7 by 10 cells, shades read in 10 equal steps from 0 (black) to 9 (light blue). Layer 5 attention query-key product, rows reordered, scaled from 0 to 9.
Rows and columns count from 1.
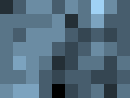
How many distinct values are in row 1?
5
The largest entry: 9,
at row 1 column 8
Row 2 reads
5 5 5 5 6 2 5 7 4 4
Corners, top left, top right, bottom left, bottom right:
2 4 6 5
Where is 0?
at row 7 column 5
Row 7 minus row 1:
4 3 1 -2 -4 -3 -1 -4 -4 1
